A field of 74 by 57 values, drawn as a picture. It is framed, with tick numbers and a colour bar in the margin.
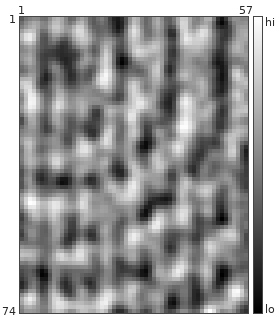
On average the colour sits 50% of the way up the scale. Stripes running up and down repeat 9 times from left to right. Concentric rings centre on the top left. The halves do not mirror each other.
